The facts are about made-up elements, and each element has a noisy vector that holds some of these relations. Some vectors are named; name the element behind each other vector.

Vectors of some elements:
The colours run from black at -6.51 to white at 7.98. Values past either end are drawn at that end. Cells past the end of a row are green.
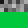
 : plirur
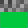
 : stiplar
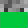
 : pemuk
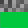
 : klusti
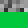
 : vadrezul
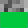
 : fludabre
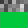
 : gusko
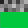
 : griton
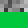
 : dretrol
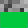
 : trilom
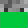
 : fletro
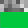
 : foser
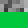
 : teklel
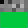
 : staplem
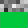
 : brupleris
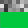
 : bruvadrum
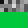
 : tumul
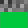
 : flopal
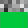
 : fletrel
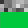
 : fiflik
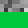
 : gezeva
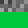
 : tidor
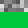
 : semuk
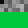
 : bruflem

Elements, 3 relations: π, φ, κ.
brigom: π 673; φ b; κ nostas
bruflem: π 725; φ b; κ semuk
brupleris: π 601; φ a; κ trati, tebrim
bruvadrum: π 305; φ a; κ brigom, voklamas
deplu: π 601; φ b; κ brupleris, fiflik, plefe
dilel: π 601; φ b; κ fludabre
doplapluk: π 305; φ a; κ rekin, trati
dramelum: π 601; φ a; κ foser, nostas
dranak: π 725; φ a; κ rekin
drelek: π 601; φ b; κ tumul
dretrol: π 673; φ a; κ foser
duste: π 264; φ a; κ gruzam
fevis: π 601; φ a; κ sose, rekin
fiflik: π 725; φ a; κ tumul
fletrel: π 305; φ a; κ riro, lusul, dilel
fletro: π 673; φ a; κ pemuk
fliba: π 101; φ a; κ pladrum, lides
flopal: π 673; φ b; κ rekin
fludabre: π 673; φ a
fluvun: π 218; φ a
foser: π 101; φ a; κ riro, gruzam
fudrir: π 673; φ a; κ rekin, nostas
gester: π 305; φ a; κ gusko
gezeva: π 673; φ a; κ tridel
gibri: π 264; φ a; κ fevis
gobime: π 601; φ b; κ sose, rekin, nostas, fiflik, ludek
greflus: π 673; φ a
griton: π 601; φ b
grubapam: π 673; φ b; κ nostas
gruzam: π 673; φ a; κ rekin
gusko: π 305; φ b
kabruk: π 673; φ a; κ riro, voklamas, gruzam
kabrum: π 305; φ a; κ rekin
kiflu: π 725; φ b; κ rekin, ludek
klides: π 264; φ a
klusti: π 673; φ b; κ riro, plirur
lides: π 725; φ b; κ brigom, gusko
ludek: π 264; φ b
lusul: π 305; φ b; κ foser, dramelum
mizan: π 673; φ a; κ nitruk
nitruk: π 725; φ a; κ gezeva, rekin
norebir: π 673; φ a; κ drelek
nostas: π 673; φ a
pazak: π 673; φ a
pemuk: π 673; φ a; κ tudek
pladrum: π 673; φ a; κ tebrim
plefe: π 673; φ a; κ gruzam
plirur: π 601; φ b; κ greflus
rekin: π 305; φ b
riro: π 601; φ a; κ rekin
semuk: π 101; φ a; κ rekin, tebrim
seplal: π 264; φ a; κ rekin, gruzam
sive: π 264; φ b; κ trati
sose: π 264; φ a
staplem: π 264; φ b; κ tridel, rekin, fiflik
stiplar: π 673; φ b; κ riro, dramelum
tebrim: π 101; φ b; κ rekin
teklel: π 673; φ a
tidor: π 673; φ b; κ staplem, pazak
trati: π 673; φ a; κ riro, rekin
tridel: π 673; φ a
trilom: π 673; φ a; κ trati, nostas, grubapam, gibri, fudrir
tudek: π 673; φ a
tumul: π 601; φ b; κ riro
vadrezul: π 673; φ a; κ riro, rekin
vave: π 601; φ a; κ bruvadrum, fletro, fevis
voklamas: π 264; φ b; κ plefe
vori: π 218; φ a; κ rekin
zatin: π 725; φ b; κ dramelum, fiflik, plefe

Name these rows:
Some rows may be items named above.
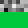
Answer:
riro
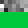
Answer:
vori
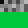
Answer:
deplu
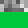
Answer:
foser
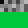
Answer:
deplu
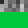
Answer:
tebrim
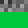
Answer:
flopal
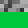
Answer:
fudrir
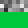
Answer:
doplapluk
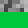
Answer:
nostas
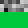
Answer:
fevis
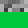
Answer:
pladrum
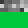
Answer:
seplal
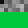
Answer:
bruflem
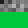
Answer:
ludek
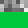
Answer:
foser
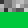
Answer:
fiflik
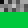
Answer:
drelek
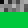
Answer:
gobime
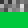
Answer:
rekin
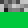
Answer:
vave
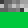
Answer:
duste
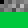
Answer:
voklamas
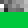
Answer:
fluvun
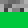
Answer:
pladrum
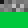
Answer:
sive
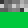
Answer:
seplal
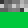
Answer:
seplal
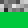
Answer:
brupleris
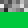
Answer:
kabrum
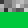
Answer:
fiflik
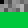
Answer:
kiflu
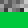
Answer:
plefe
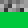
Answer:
trati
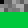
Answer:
lides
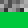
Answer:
gruzam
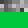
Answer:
gibri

